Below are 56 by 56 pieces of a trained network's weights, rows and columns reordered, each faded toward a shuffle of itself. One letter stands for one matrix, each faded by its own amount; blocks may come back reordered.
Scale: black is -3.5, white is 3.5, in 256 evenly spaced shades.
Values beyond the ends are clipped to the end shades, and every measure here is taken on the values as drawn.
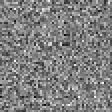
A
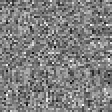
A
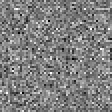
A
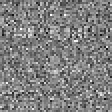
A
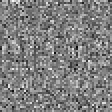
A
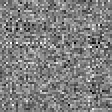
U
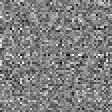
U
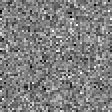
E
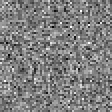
A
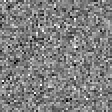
E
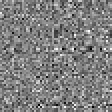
U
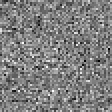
A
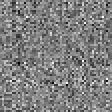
U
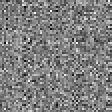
U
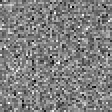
E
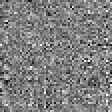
U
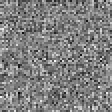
A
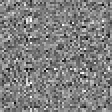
U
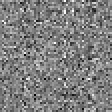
U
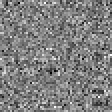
A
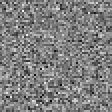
A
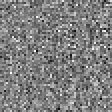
E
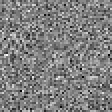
A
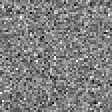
E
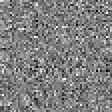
U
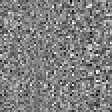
U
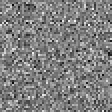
A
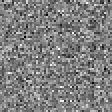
A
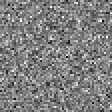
E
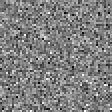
E
